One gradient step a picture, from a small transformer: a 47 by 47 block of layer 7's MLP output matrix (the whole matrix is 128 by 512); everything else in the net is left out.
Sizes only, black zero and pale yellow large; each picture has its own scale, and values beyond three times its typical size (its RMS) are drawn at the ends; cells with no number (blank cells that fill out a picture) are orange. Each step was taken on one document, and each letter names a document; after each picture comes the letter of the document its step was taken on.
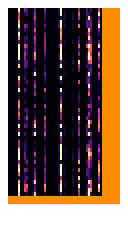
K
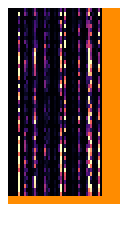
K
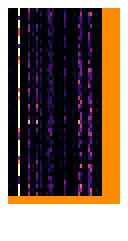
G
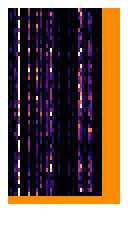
G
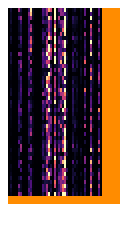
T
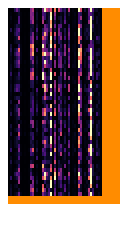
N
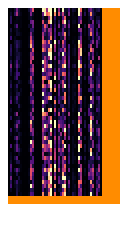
N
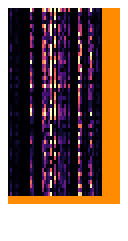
N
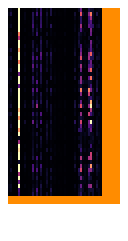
G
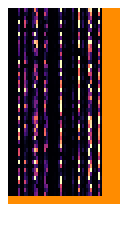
K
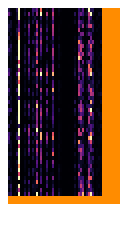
G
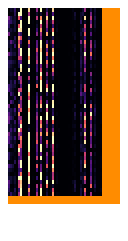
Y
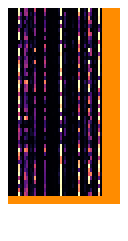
K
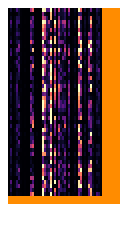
N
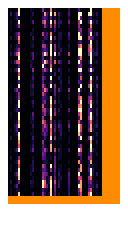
N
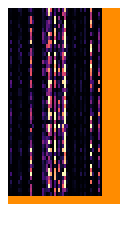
T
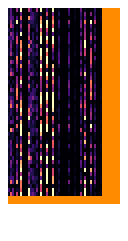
Y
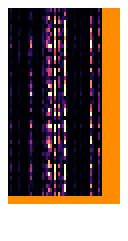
T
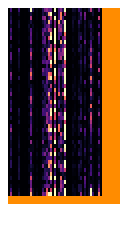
T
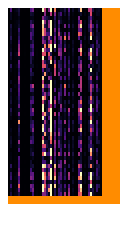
N
